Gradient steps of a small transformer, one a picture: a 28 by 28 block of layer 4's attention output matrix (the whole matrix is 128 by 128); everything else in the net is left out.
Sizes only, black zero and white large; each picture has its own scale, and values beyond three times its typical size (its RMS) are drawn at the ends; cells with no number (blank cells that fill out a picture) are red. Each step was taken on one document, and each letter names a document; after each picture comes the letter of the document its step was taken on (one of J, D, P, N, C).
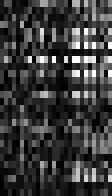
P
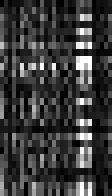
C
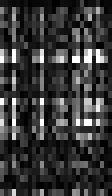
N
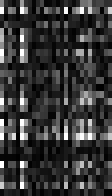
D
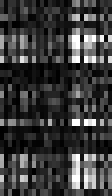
P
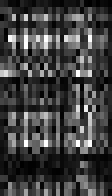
C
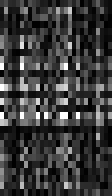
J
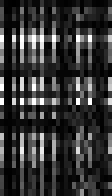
C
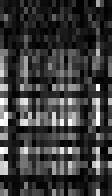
J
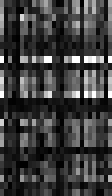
P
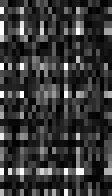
D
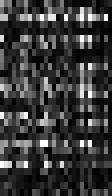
C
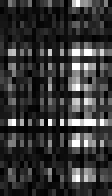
N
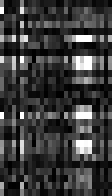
P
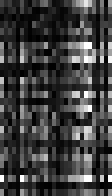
P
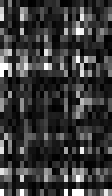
D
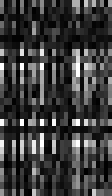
N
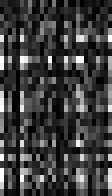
D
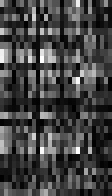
C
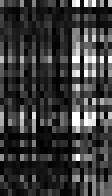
P
